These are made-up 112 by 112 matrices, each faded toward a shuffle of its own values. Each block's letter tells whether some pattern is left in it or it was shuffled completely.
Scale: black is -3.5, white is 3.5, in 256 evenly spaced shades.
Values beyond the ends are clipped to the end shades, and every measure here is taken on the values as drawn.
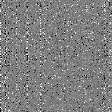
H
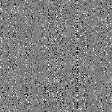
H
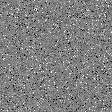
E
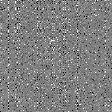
H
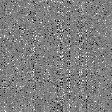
H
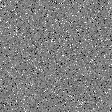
E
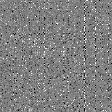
H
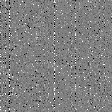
H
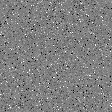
E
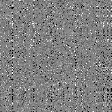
H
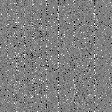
H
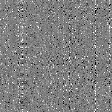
H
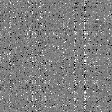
H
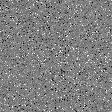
E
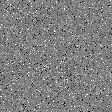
E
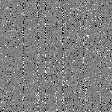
H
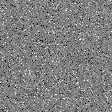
E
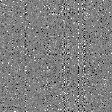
H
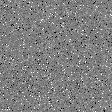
E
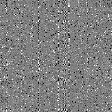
H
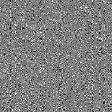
H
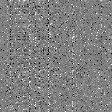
H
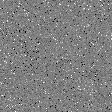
E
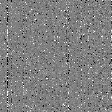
H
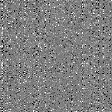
H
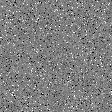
E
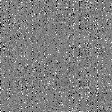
H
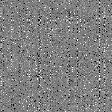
H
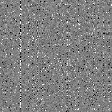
H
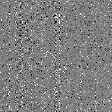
H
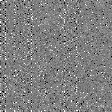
H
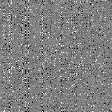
H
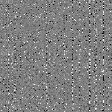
H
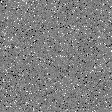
E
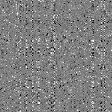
H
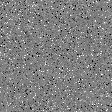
E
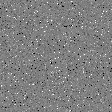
E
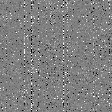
H
